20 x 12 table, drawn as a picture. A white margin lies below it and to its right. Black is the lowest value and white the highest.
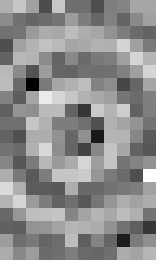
Rings: centred on the centre. Slope: none. Odd rows or columns: none.
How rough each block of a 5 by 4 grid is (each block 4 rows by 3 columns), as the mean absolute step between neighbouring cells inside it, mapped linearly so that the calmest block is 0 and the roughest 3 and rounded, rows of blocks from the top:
1101
3101
1131
1111
1102
